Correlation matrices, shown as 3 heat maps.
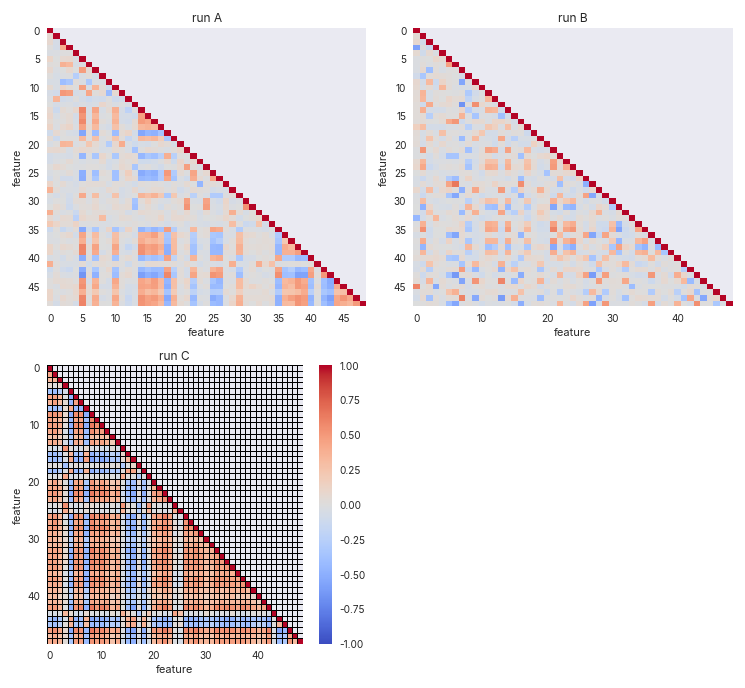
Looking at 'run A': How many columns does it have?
49
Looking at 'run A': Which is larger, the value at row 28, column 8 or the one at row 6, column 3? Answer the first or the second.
the second
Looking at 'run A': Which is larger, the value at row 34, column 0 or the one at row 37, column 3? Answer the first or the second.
the first
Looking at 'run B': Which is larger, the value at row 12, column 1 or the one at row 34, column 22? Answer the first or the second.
the first
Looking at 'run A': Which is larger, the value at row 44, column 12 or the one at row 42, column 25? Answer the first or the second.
the second
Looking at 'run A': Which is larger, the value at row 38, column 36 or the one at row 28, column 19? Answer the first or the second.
the first
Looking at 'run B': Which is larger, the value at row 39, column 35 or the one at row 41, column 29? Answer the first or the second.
the first
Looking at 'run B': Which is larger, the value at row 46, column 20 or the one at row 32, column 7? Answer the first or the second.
the first
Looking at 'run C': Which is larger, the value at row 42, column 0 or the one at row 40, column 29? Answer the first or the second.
the first
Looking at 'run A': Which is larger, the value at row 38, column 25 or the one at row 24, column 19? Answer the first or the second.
the second
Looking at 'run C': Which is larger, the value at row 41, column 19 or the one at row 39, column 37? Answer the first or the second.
the second
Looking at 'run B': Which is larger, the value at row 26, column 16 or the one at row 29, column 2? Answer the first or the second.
the second
